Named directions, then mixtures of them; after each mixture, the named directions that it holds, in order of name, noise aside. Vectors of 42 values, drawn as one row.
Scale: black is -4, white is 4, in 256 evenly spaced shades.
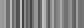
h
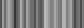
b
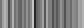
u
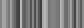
b, h, u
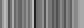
u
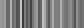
h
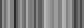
b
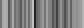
u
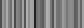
b, h, u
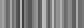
h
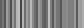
h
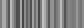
h, u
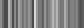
u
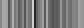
u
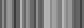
b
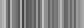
h, u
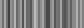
b, h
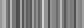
h, u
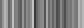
u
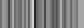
u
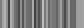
h, u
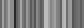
b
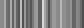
h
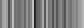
u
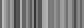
b, h, u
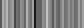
b, u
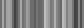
b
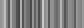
h, u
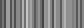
b, h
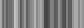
b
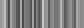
h, u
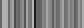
b, u
